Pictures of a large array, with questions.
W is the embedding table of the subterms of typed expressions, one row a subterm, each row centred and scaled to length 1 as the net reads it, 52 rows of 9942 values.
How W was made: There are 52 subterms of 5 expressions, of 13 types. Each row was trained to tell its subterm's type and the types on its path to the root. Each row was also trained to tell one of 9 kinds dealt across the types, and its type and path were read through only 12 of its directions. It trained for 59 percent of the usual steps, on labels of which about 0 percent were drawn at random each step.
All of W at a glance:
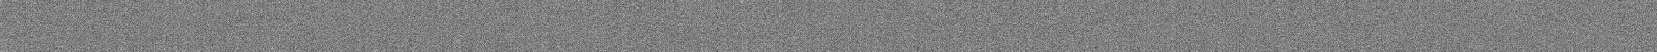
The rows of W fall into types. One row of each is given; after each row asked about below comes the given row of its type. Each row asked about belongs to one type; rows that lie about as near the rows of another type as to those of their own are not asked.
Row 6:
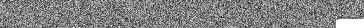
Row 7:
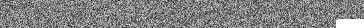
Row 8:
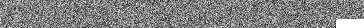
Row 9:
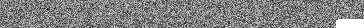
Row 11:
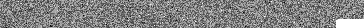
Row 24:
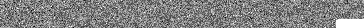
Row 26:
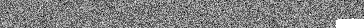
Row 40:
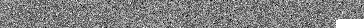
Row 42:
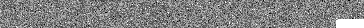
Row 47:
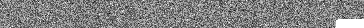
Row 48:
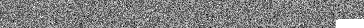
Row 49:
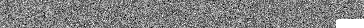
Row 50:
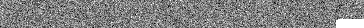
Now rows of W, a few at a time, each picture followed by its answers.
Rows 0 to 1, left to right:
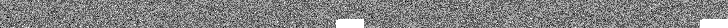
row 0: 8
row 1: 24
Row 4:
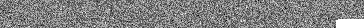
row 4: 26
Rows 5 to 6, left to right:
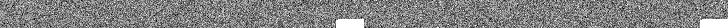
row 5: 8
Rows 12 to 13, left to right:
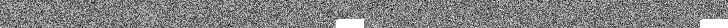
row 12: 24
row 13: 42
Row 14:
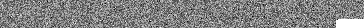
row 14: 49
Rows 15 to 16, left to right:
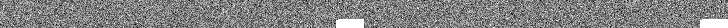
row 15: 8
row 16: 7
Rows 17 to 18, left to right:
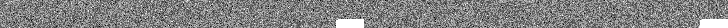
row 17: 50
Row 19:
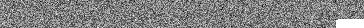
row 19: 26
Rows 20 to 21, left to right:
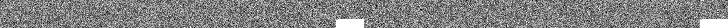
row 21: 48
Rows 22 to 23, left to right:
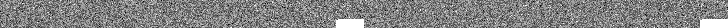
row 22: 50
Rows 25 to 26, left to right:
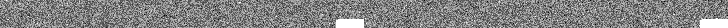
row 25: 24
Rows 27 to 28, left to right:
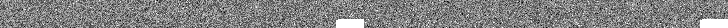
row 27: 9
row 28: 7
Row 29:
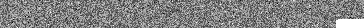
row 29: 49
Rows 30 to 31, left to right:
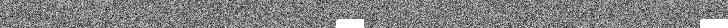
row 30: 40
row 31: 48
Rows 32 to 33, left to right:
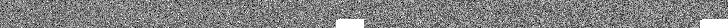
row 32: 9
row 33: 26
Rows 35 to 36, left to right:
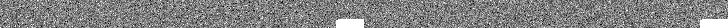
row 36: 6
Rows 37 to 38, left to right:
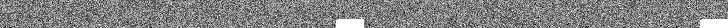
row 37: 48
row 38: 11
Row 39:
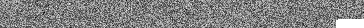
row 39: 50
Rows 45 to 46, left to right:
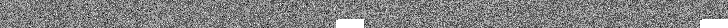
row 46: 9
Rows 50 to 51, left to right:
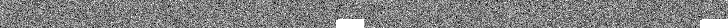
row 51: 47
